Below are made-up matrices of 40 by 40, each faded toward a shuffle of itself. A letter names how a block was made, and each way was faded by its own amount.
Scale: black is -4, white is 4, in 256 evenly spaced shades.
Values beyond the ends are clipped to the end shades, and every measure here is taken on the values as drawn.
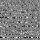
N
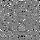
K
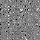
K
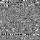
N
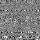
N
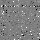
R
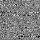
N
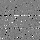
R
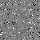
R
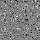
K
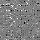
K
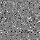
R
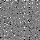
R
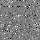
R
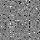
K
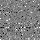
R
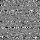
N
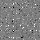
R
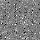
R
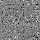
R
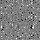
K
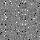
K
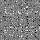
K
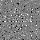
R
